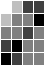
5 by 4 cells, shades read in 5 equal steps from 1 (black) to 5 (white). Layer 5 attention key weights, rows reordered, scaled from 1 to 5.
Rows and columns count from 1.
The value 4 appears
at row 1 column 2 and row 2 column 1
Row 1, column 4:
2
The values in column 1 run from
1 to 5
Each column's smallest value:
1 1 2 1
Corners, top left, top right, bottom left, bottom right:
5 2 1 3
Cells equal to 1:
3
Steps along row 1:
down down same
